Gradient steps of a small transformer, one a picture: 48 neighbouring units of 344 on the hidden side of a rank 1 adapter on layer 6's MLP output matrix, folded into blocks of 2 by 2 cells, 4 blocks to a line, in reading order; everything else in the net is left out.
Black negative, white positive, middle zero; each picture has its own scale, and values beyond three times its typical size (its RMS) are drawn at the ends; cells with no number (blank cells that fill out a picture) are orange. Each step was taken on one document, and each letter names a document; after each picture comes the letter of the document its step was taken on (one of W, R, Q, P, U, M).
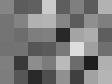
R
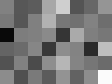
R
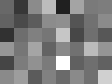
R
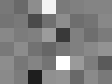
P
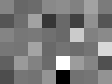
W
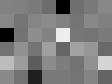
R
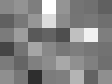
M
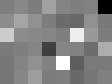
P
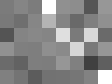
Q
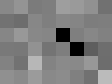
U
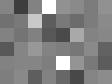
W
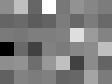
W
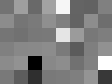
R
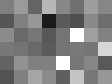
W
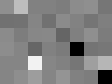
U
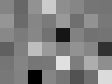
P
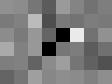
Q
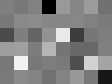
Q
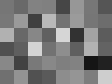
Q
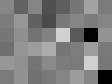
Q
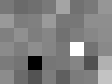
U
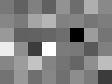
Q
